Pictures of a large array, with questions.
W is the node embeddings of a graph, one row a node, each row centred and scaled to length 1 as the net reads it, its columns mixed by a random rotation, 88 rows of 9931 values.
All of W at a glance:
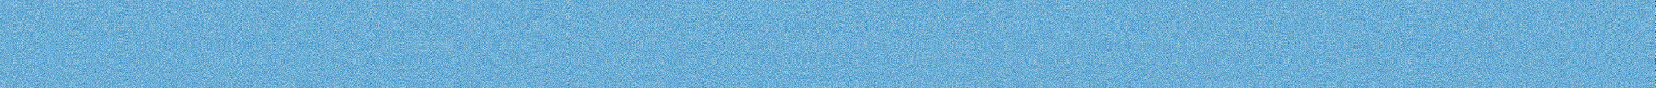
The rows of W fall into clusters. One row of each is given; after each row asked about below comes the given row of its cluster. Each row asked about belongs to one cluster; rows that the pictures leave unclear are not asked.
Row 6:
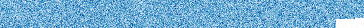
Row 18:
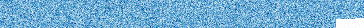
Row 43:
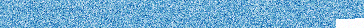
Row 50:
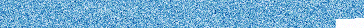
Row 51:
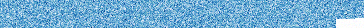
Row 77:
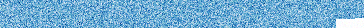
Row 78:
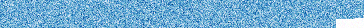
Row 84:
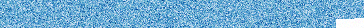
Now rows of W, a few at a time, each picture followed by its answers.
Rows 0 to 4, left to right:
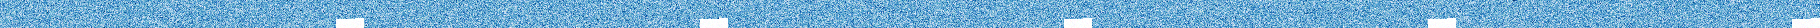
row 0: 51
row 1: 6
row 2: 78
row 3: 50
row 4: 51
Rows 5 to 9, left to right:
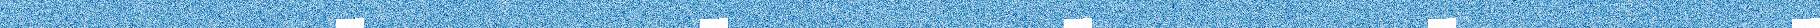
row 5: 6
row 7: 50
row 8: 84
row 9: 51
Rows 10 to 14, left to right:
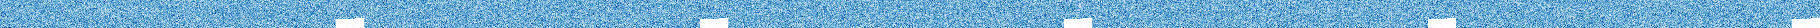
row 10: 50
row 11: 77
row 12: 77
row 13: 51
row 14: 50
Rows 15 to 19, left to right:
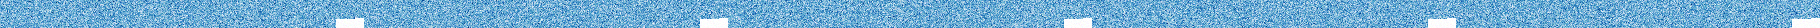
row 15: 6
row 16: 51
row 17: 51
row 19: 18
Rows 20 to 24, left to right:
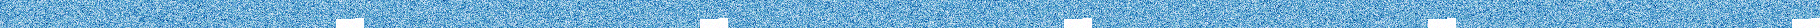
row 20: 84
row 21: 78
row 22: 78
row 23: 6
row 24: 84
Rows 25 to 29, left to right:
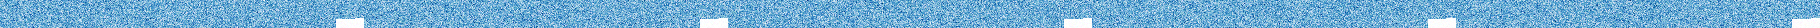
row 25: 18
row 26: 84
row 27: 78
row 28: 78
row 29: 84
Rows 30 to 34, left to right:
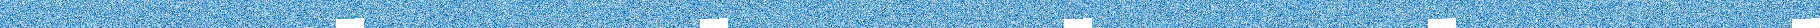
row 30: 43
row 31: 6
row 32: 6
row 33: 51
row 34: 18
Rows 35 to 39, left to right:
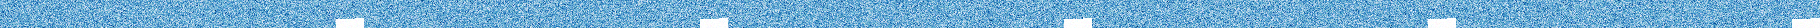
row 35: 50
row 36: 51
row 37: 6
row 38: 50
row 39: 84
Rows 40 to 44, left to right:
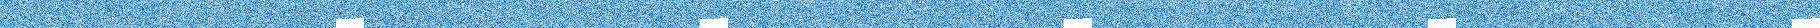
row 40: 18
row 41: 50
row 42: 43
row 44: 50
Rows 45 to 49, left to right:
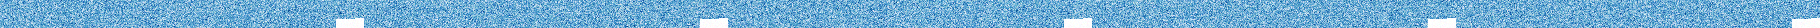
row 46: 43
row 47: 18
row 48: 43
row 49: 77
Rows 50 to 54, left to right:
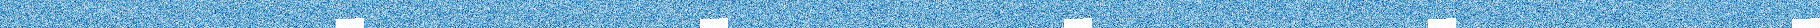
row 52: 18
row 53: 78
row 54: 84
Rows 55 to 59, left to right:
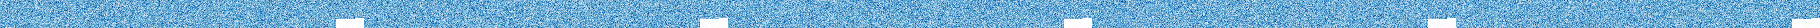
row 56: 18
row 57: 78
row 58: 6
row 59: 77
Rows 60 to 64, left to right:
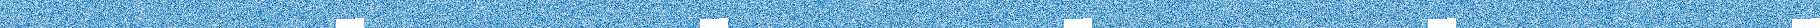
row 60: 6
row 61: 77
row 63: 6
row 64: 18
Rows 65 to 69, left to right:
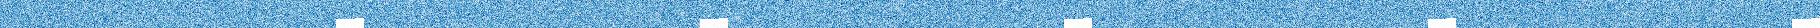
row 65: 50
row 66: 43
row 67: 51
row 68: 78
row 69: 18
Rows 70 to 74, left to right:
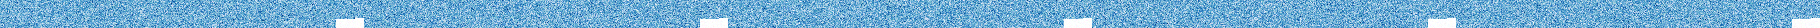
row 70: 6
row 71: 18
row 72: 50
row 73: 18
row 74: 84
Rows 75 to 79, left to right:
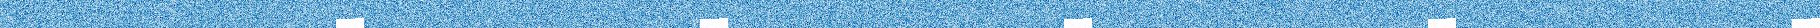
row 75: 51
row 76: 6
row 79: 50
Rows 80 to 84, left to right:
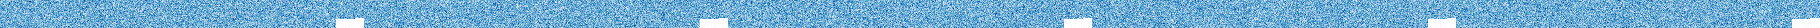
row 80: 6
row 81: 43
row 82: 18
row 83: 18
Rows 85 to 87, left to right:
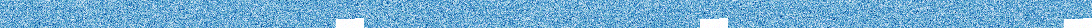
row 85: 43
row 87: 43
